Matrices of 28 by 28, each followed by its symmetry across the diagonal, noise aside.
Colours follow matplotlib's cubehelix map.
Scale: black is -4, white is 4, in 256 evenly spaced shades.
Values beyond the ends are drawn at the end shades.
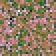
antisymmetric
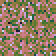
antisymmetric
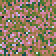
neither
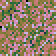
symmetric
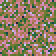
symmetric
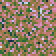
antisymmetric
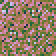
symmetric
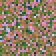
antisymmetric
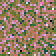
symmetric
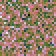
neither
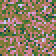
neither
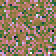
antisymmetric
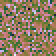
antisymmetric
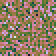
antisymmetric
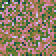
symmetric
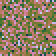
neither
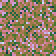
symmetric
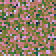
antisymmetric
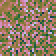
symmetric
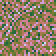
symmetric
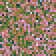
neither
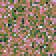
neither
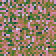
antisymmetric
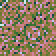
symmetric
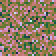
neither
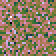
neither
